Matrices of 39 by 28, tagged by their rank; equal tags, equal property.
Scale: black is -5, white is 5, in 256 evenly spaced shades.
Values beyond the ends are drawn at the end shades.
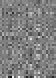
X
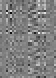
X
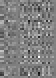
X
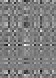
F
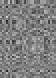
X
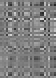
F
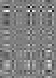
F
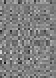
X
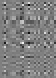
F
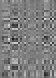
F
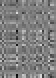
F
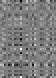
F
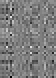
X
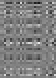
F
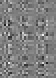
X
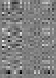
X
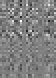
X
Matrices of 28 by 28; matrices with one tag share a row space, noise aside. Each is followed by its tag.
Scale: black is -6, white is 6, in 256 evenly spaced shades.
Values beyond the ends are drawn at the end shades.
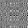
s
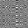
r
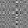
r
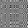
s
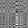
r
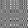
s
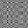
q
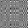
s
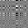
r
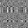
q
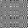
s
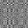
q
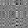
r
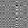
r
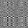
q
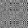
s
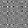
q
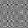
q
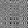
s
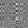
r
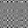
q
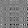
s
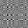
q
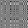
s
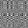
q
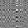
r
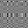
q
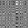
r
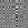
r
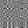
q
